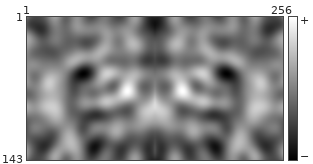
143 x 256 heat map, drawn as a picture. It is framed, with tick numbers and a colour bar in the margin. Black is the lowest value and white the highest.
Grain: smooth. Mirror symmetry: left to right. Ninth with the highest average: centre. Lone odd cells: none.
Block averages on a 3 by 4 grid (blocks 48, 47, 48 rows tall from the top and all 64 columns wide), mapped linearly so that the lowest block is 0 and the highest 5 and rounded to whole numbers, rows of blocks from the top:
1 2 2 1 / 3 5 5 3 / 1 0 0 1
